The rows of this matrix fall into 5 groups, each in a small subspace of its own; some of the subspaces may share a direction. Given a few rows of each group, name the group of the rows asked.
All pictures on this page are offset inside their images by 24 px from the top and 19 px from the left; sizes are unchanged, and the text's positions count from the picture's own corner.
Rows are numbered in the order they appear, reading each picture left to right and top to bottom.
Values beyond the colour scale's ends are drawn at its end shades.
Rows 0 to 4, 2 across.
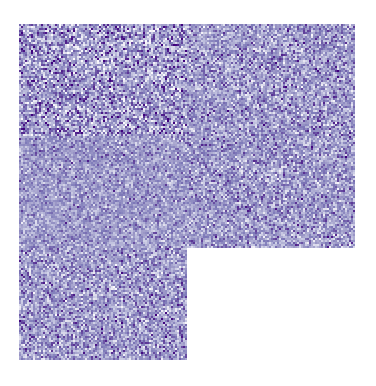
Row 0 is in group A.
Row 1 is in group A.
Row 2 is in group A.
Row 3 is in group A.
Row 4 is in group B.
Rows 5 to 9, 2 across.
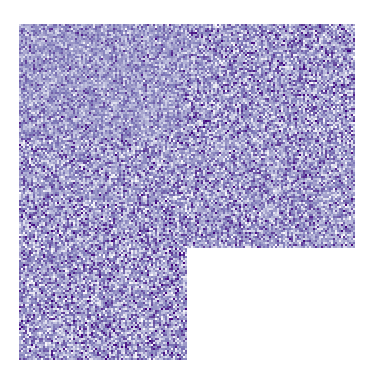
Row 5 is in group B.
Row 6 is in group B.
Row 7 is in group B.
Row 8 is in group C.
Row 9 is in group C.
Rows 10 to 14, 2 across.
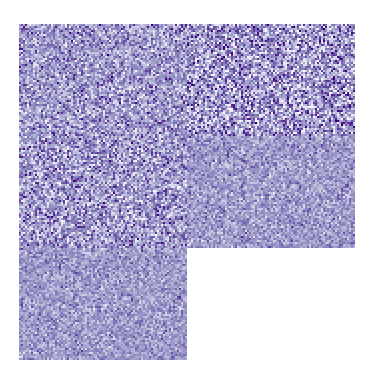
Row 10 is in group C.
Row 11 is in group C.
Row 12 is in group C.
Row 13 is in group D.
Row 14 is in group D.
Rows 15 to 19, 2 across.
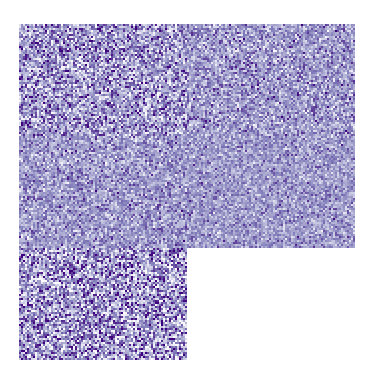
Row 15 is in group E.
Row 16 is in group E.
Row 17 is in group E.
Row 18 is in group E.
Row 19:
E
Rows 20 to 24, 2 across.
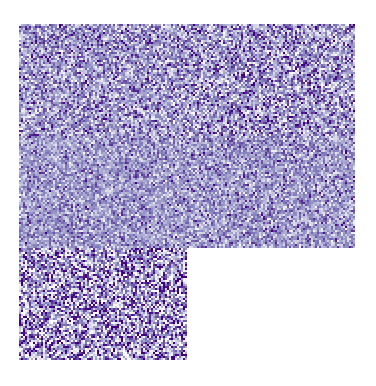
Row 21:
C
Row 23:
A
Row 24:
B
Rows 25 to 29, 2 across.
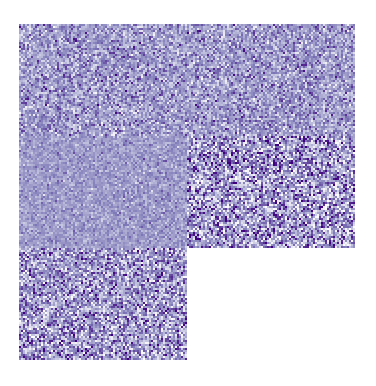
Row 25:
D
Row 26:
C
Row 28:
E
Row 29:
B
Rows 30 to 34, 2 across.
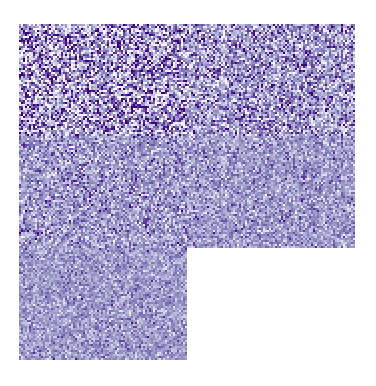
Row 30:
C
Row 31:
C
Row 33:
C
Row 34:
C
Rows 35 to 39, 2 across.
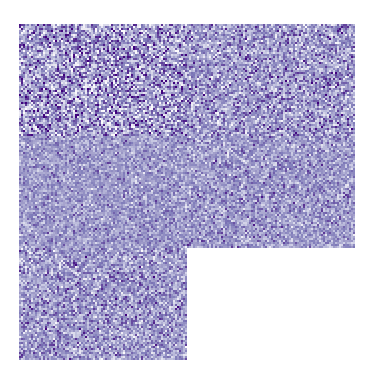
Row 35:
D
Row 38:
D
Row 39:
D
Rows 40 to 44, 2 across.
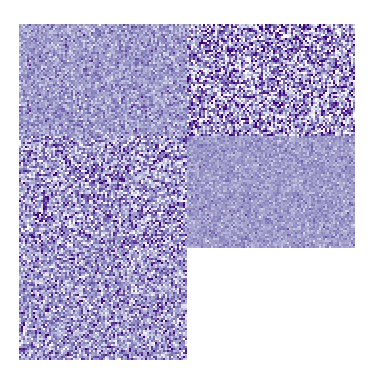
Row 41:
E
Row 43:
A
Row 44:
E
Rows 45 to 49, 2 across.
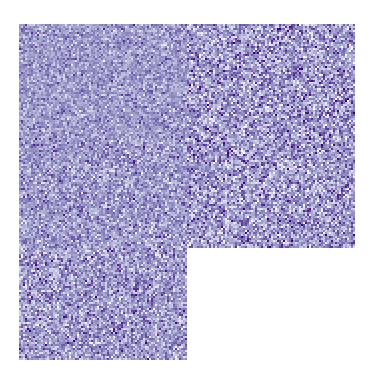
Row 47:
A
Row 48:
D
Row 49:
C
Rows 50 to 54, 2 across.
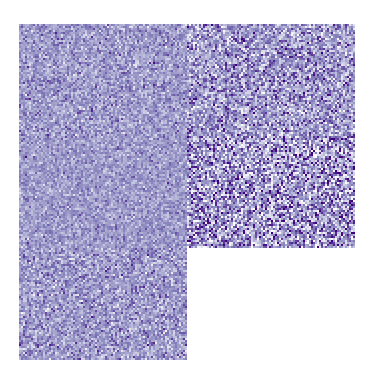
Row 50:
C
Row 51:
D
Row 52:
E
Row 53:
A
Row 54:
E
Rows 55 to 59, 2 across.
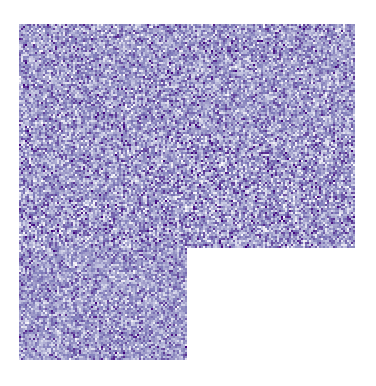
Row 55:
E
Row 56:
E
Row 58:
C
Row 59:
D
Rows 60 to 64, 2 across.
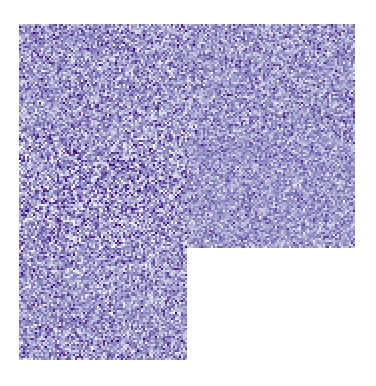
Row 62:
D
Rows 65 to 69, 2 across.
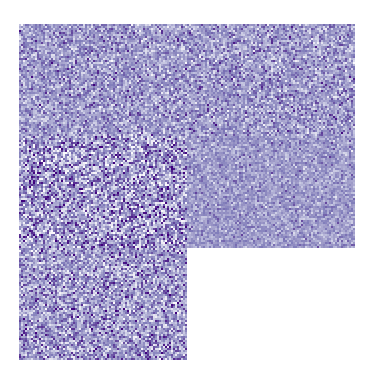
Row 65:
A
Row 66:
A
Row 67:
E
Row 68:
C
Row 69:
A
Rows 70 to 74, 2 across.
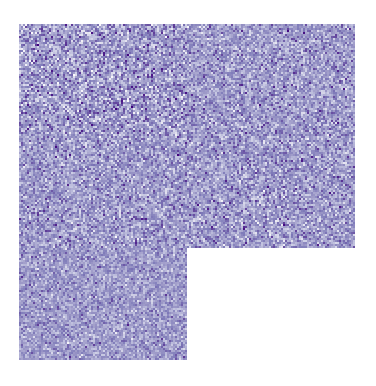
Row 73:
D
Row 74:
C
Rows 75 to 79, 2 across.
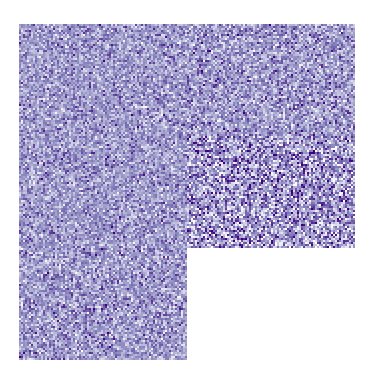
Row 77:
E
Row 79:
D
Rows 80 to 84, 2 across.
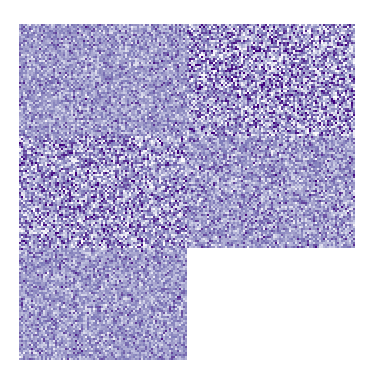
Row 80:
C
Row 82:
A
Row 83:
A
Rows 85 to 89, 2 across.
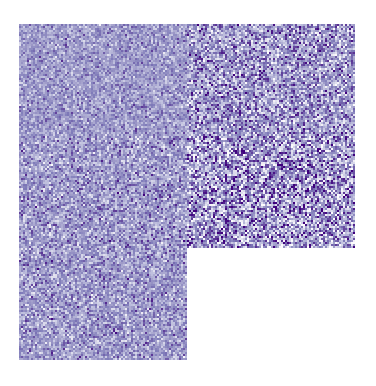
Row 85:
C
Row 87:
E
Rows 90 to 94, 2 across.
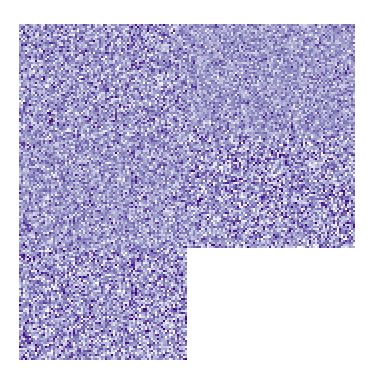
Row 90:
E
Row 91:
E
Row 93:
A
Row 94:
B
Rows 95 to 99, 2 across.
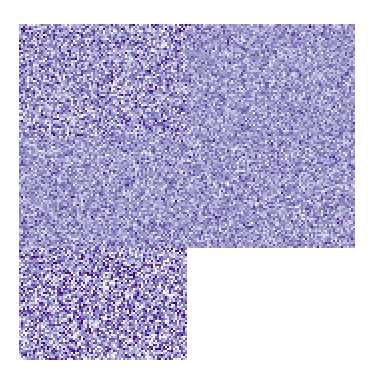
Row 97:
A
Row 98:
C
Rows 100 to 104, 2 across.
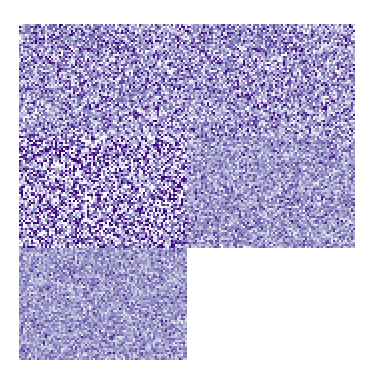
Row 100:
A
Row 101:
A
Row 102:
D
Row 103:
C
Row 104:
E
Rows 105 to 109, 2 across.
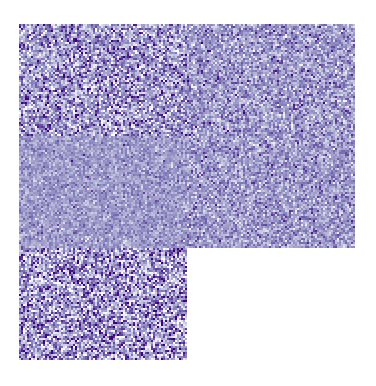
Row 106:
E
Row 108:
C
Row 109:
E
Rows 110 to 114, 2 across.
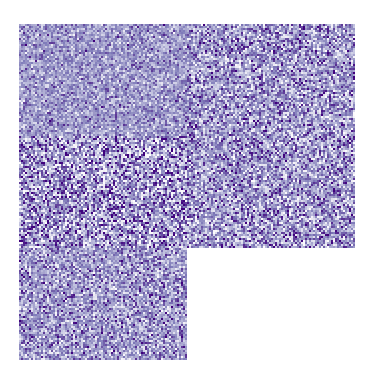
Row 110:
E
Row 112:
A
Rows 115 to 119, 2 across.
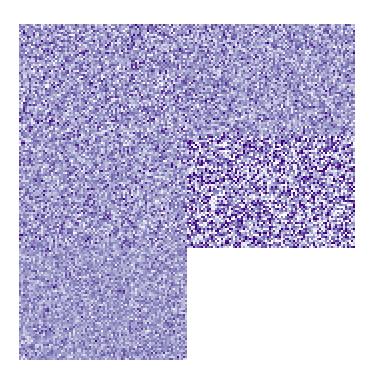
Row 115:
E
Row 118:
B
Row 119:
B
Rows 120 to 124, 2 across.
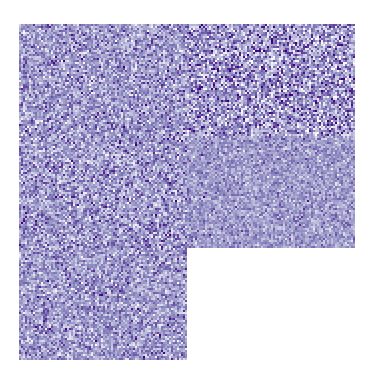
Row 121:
A
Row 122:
A
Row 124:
B
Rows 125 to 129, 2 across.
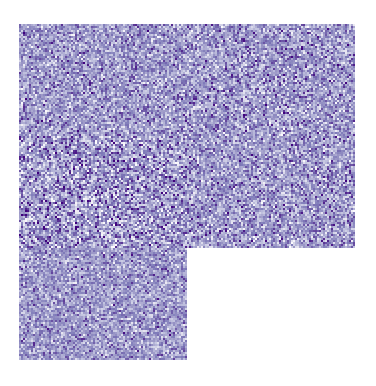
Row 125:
E
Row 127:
D
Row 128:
B
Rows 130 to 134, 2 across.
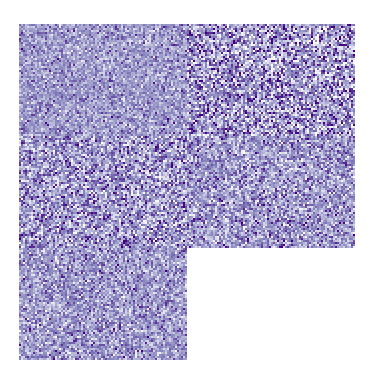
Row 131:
A
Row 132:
B
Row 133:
D
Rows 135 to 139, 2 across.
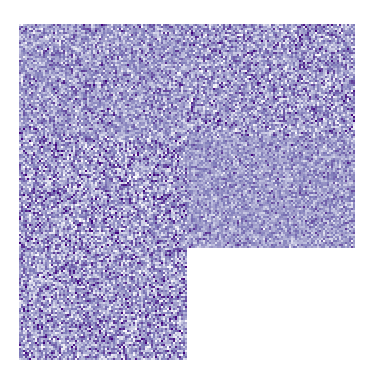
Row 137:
C
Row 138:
B
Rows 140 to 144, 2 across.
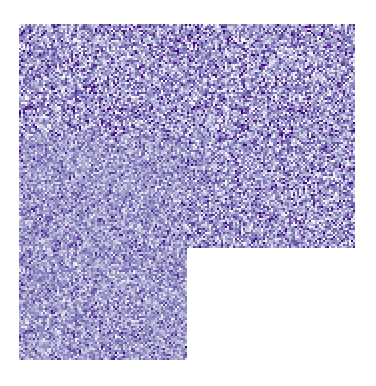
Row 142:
A
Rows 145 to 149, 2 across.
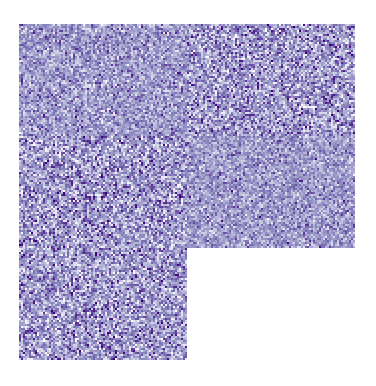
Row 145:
D
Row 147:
D
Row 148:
A
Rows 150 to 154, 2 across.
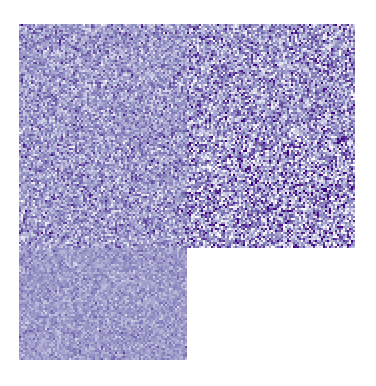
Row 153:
E
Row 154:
D
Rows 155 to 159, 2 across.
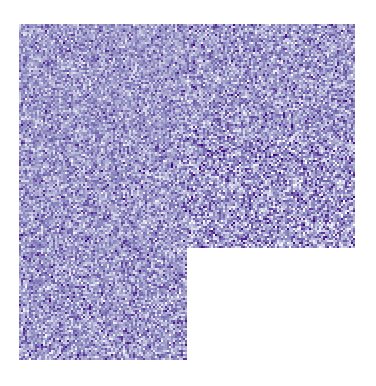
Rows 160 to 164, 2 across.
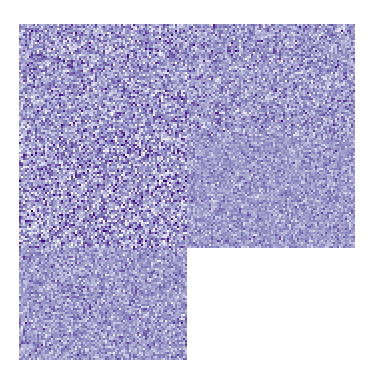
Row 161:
E
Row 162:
A
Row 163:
B
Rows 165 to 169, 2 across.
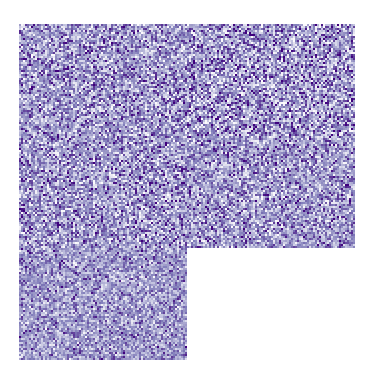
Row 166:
B
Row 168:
D
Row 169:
D
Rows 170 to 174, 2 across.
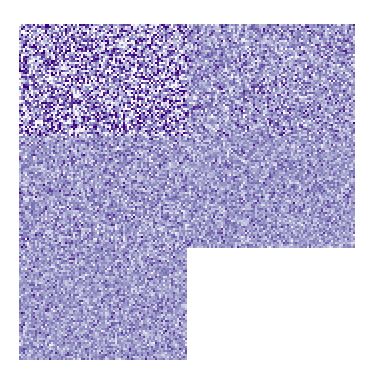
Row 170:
E
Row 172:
E
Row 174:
E
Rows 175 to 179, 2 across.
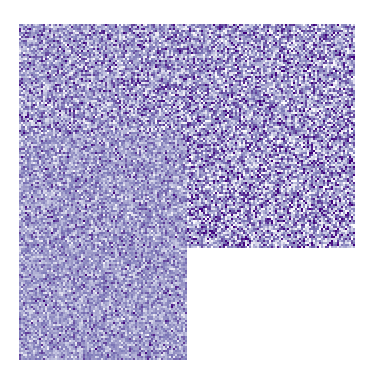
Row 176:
B
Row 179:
A
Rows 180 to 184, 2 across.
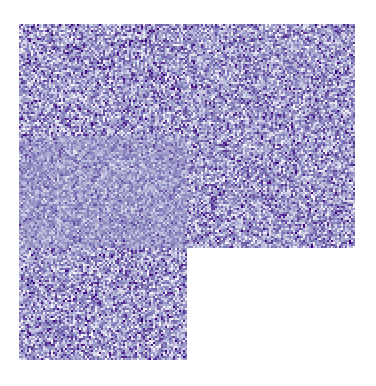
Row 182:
D
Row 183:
B
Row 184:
C
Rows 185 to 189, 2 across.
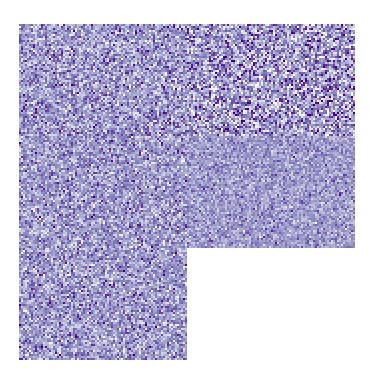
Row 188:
A
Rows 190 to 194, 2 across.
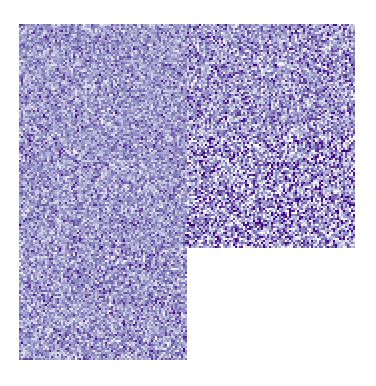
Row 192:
D
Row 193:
C
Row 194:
A
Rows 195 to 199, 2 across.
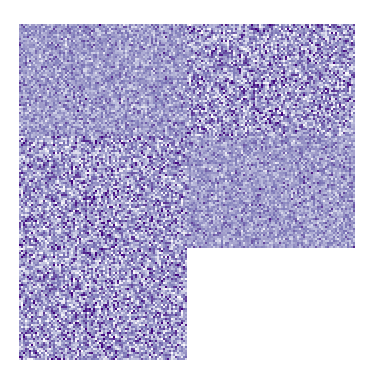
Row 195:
C
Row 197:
D
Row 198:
B
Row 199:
D
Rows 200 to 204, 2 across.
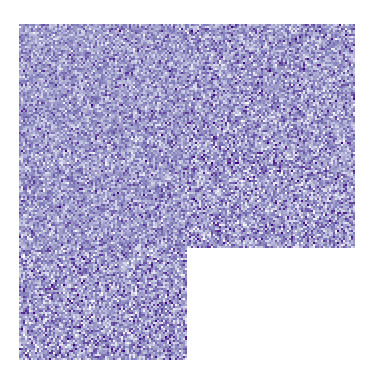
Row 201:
B
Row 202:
E
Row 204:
B
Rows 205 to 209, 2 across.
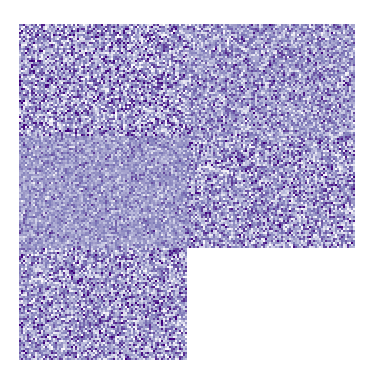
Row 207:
E
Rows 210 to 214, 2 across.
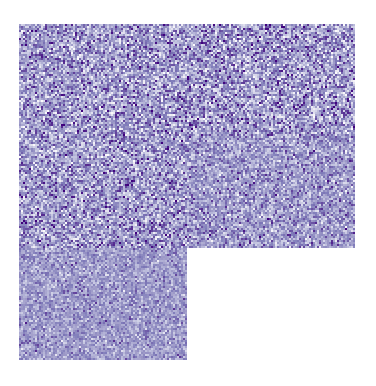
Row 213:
A
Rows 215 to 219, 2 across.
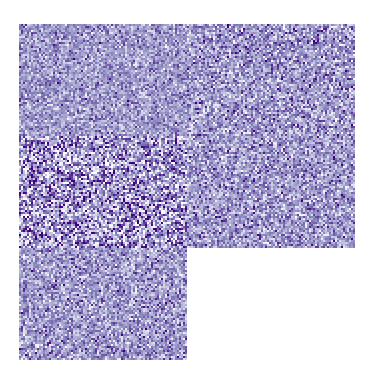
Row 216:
A
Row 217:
E
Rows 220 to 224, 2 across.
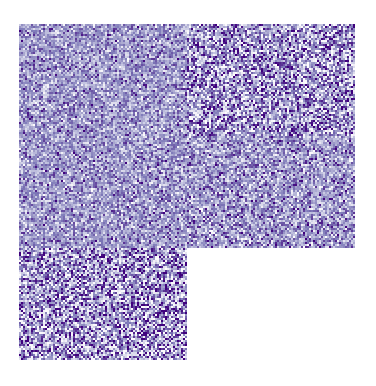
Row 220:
B
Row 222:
B
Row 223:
A
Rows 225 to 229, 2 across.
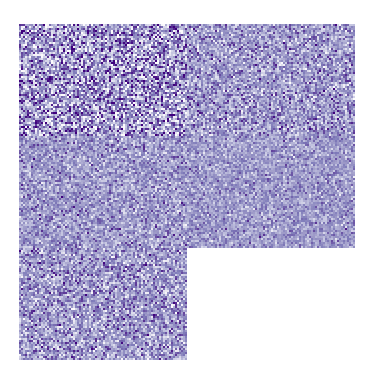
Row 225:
E
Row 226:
B
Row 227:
A
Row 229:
A
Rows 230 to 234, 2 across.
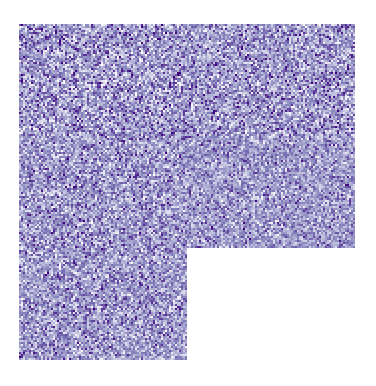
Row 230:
D
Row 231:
E
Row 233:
D
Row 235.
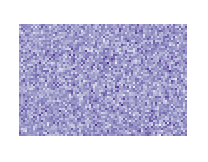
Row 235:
A
